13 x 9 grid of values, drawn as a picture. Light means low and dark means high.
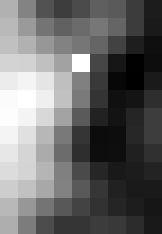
Lone odd cells: 1, lower than its neighbours. Slope: up to the right. Calmest part: bottom right.
